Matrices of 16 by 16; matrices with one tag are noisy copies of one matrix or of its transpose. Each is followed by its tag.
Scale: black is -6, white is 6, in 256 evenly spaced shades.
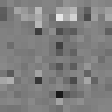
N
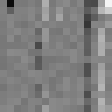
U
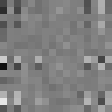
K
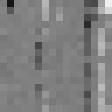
U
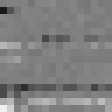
U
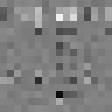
N
